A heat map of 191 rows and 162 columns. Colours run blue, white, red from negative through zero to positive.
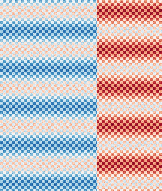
A vertical seam about 60% of the way across splits the table, and the right part is higher. Stripes running across repeat 5 times from top to bottom. The halves do not mirror each other.
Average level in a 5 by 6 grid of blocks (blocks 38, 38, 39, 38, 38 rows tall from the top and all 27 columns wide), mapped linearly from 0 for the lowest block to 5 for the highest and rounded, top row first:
000255 / 000255 / 000255 / 000255 / 000255
